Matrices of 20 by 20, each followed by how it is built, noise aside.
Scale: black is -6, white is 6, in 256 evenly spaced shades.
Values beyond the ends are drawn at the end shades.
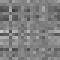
low rank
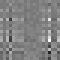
low rank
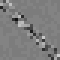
banded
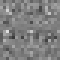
low rank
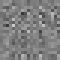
low rank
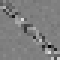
banded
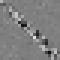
banded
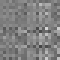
low rank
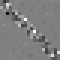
banded
